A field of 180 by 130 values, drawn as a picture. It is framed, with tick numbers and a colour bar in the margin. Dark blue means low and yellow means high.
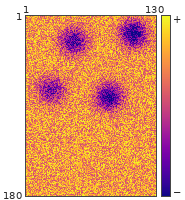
Dips: four. Mirror symmetry: none. Average level on the scale: 70%. Ninth with the lowest average: top right.
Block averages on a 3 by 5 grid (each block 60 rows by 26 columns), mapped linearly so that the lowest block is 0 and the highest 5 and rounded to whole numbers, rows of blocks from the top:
5 1 3 2 0 / 2 3 3 0 5 / 5 5 5 5 5
